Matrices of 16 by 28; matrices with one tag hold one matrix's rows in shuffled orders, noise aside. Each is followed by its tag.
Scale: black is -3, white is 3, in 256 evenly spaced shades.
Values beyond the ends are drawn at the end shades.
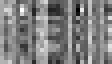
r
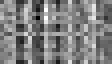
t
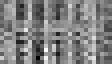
t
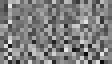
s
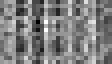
t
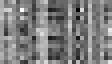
r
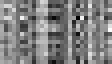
r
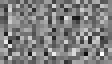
s
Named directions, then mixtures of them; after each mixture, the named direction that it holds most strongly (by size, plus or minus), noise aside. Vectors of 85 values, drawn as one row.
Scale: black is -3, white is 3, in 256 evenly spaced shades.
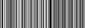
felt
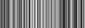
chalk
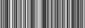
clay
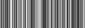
clay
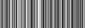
clay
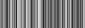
clay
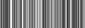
clay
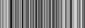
chalk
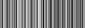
felt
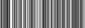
clay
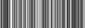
clay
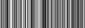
clay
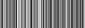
felt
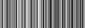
felt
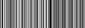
felt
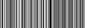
felt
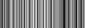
chalk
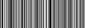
felt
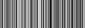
felt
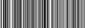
felt
